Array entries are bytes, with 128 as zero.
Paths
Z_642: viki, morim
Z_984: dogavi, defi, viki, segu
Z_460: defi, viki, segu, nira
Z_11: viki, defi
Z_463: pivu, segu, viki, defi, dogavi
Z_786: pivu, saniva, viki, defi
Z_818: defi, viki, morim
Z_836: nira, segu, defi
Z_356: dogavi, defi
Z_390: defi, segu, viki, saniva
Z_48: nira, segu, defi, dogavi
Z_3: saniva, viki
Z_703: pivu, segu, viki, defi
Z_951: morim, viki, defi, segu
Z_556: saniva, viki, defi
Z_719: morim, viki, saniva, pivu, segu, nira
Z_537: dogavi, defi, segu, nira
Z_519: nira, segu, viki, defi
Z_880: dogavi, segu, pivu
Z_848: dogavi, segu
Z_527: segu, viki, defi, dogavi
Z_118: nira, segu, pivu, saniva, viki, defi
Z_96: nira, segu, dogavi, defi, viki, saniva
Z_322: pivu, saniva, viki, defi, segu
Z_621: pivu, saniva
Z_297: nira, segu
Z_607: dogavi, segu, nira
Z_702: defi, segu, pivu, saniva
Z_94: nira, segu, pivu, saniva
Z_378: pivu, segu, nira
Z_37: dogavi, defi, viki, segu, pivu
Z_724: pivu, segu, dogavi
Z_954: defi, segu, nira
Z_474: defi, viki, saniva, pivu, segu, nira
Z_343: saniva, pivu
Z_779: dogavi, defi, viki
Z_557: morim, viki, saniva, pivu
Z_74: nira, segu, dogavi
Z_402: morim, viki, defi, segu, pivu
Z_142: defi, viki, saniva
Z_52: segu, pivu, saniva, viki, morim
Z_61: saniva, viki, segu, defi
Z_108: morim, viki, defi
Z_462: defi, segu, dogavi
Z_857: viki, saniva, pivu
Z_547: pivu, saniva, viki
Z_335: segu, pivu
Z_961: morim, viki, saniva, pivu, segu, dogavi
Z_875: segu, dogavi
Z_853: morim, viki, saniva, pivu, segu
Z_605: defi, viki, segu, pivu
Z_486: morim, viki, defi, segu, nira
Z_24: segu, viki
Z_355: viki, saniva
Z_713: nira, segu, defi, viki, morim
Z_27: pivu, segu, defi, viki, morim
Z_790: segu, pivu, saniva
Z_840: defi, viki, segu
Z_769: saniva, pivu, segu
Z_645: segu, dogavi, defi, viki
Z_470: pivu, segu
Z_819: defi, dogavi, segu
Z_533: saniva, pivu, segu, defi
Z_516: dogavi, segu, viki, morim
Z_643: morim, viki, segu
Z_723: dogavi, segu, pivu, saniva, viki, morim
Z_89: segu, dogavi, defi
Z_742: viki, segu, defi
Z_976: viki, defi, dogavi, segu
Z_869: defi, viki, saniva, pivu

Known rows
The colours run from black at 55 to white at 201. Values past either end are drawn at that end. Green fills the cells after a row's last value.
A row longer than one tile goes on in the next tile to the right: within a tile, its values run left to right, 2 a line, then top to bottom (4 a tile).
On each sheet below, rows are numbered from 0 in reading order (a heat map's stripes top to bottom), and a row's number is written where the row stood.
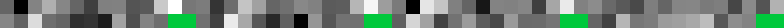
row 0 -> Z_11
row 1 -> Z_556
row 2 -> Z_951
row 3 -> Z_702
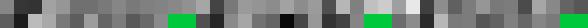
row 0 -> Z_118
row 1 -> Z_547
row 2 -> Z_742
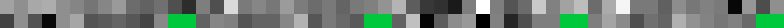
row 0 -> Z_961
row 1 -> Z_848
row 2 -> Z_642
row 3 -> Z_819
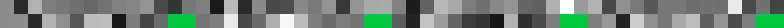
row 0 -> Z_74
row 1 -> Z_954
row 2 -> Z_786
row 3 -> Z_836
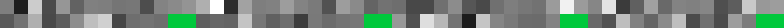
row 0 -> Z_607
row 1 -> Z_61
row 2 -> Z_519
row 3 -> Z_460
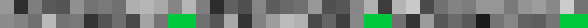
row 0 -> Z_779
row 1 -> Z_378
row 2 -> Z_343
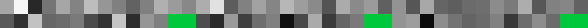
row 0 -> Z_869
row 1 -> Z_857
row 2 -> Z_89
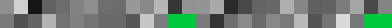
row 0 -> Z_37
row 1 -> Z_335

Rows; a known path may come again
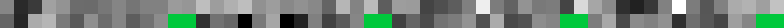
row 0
Z_118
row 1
Z_557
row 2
Z_723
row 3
Z_818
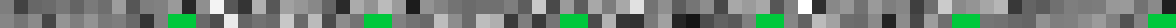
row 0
Z_470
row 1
Z_390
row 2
Z_297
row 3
Z_643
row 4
Z_840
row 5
Z_533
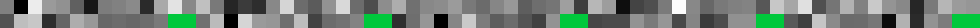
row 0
Z_486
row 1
Z_713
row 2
Z_719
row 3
Z_52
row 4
Z_142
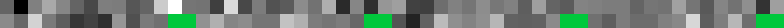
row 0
Z_11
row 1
Z_462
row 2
Z_94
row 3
Z_880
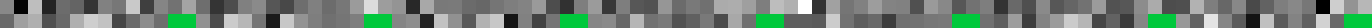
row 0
Z_537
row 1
Z_519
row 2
Z_74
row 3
Z_779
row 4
Z_61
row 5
Z_378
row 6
Z_527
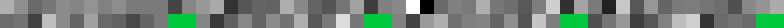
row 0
Z_96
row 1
Z_335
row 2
Z_605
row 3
Z_607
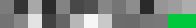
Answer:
Z_954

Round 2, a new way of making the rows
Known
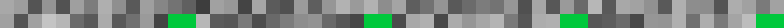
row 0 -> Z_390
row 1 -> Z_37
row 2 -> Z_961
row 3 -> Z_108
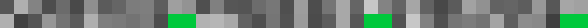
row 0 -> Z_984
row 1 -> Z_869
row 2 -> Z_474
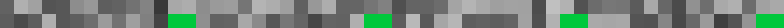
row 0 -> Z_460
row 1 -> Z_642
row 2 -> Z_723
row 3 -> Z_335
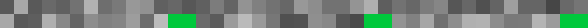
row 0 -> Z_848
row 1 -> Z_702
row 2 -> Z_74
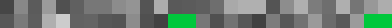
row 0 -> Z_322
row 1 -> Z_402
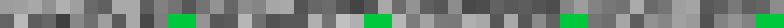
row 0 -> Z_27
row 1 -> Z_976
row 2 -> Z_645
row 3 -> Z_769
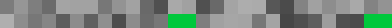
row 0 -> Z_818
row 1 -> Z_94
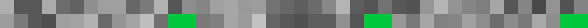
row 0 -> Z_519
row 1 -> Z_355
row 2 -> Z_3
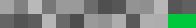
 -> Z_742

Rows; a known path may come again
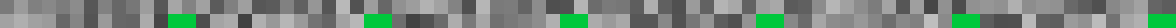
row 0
Z_142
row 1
Z_961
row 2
Z_951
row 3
Z_335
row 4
Z_3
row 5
Z_742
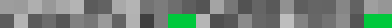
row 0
Z_27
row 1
Z_984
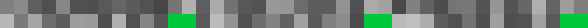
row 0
Z_645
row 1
Z_474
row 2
Z_869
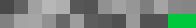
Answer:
Z_94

